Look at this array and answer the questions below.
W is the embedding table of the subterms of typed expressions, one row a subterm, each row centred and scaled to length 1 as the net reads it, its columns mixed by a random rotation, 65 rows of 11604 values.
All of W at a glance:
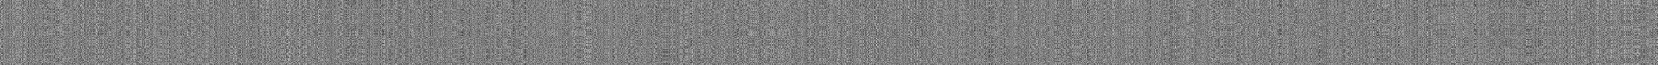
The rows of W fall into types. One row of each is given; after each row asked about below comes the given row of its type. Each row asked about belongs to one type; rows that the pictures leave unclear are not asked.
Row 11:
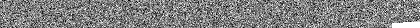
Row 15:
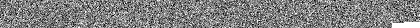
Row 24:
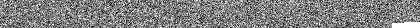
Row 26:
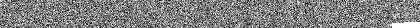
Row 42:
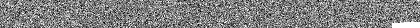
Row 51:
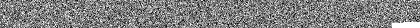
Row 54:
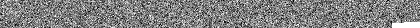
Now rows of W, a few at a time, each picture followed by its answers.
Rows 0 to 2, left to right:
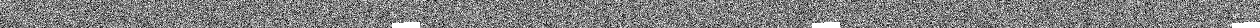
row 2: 26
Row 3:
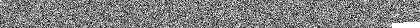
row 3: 11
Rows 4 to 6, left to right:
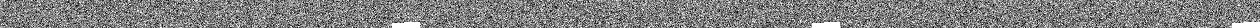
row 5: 24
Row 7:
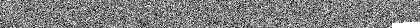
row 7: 54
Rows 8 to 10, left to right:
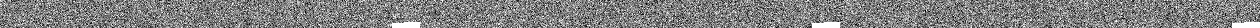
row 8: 26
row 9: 51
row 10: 54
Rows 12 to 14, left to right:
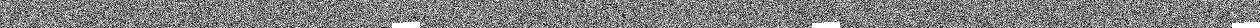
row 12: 11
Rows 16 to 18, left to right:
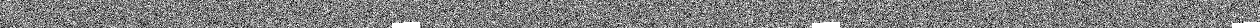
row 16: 54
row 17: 42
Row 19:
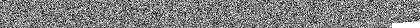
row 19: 11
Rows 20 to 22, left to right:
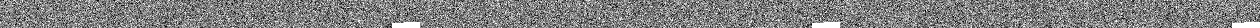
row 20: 51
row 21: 42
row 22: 54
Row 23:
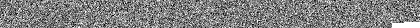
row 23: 15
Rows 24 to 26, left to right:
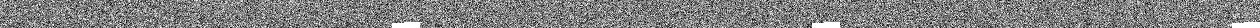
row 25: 54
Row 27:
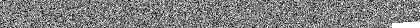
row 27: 11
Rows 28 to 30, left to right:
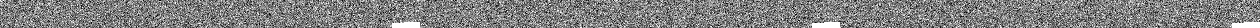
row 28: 42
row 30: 24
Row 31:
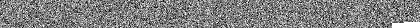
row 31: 15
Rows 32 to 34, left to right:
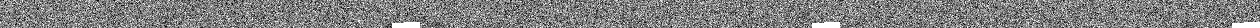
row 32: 51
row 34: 24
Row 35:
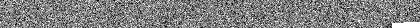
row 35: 51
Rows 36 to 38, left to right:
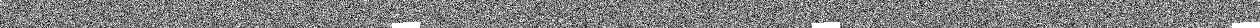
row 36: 11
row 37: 51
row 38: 42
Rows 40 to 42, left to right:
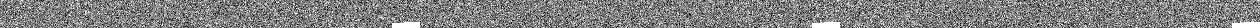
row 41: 42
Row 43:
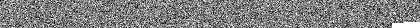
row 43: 24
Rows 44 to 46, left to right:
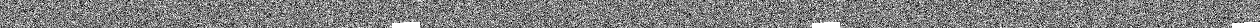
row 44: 42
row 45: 42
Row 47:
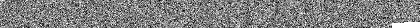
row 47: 26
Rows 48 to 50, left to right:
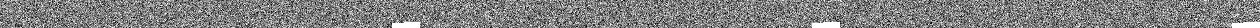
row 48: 54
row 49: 51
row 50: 11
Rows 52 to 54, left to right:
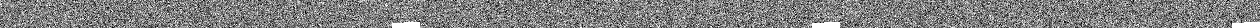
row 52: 26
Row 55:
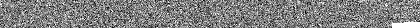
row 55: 26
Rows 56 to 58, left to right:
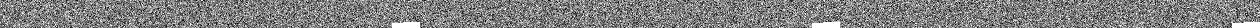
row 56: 51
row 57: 11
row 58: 15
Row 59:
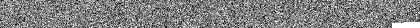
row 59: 51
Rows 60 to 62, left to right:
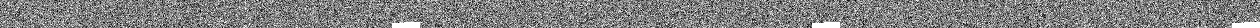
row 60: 42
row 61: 54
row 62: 42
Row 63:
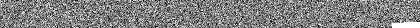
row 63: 51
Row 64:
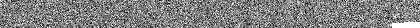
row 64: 26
